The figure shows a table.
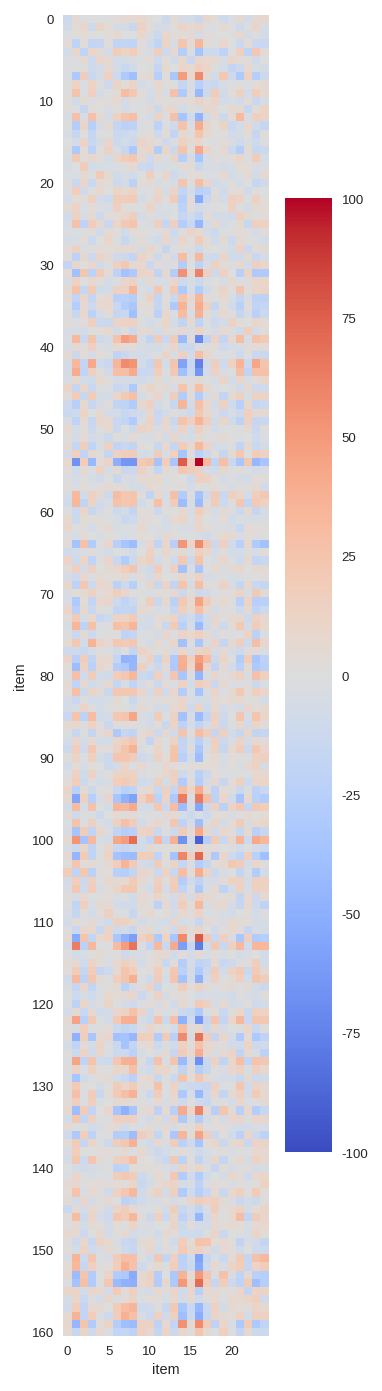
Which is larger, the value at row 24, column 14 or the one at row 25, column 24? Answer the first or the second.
the second
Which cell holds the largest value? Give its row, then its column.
54, 16
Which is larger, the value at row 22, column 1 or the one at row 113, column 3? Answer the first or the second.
the second
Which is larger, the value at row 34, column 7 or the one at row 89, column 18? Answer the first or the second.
the second
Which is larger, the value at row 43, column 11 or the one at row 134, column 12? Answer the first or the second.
the first
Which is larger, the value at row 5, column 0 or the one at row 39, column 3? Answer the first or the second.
the second
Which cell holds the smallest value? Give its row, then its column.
100, 16
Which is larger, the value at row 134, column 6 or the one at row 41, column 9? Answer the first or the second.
the first
